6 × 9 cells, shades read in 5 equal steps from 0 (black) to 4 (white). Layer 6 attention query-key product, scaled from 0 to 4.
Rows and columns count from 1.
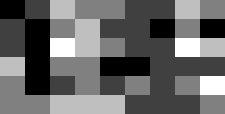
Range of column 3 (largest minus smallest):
3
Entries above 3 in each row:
0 0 2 0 1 0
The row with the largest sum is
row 3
